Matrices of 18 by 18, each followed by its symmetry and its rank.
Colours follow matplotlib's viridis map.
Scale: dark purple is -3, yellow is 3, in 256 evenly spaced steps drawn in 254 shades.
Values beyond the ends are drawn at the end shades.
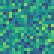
antisymmetric, full rank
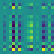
neither, rank one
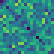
symmetric, full rank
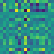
neither, rank two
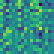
neither, rank three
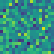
antisymmetric, full rank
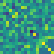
symmetric, full rank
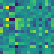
neither, rank three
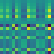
neither, rank one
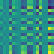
neither, rank one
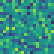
antisymmetric, full rank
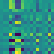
neither, rank two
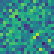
symmetric, full rank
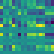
neither, rank two
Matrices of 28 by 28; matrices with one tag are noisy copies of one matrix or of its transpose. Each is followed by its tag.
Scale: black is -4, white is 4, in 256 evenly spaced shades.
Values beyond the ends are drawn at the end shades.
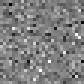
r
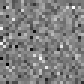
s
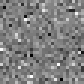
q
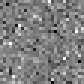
q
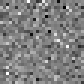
s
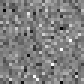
r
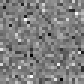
q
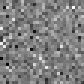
s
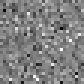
r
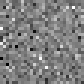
s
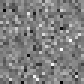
r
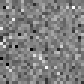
s
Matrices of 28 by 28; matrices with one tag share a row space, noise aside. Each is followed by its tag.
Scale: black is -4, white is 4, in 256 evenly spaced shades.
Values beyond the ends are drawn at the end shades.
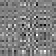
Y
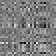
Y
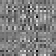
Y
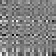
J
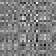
Y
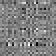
Y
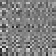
J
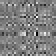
Y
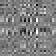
Y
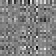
Y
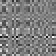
J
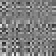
J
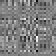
Y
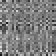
J
